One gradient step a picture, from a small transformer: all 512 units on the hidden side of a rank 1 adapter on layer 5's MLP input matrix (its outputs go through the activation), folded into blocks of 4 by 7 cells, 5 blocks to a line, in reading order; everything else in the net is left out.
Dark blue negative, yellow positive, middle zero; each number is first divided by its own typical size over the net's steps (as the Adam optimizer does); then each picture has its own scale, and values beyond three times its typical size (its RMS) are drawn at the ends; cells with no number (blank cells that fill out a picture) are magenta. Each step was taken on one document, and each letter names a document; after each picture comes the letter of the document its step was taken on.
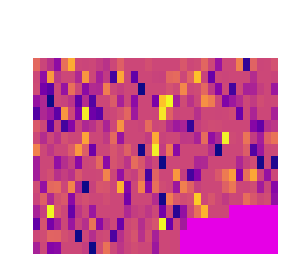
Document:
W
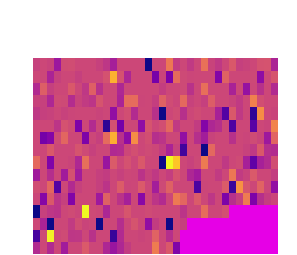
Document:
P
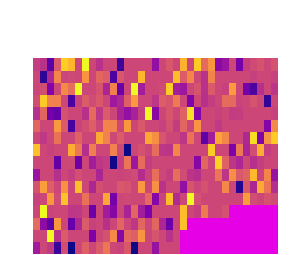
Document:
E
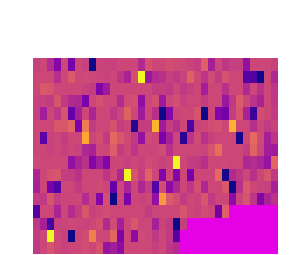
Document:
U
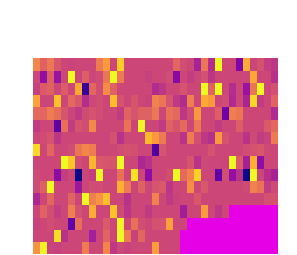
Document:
W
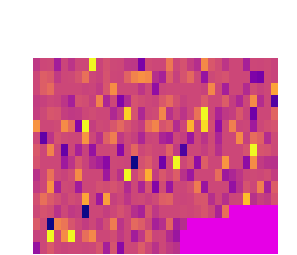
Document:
U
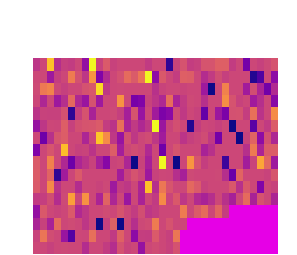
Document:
U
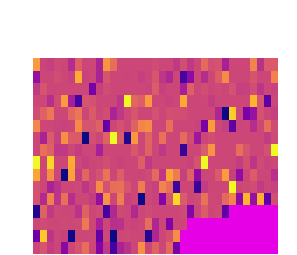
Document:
P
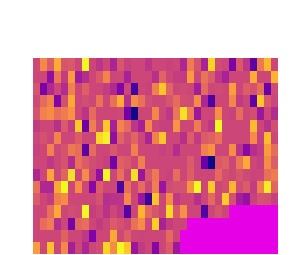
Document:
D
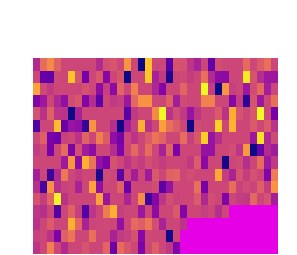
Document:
D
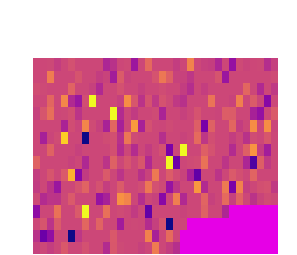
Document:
P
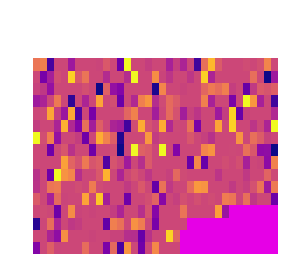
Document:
D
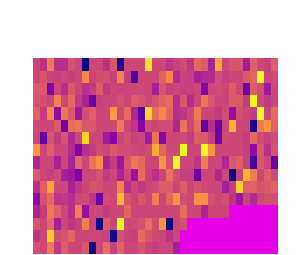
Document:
W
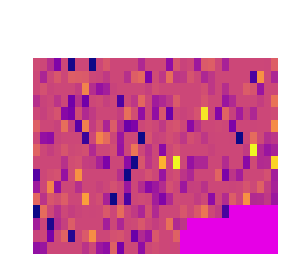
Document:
U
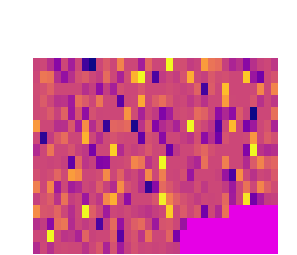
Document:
U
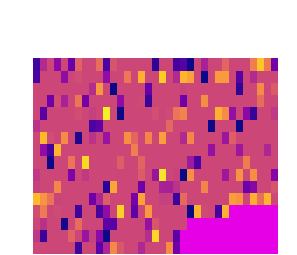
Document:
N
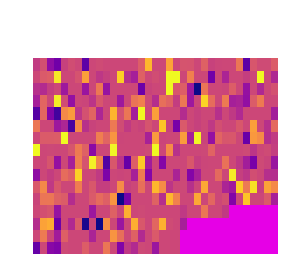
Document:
E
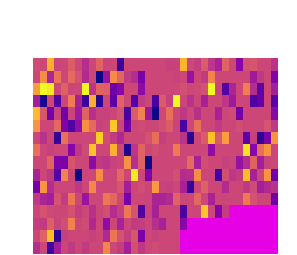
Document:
E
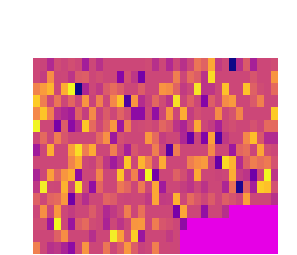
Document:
E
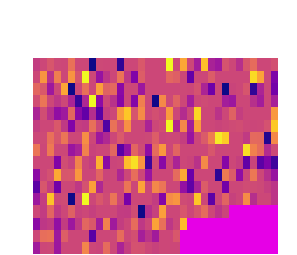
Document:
E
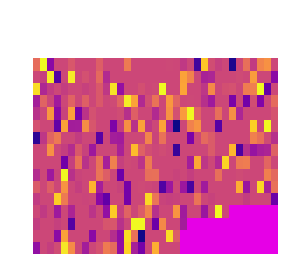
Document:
D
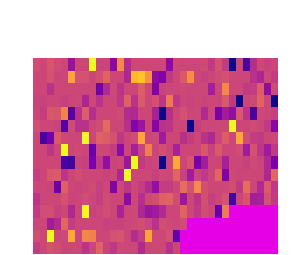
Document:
U
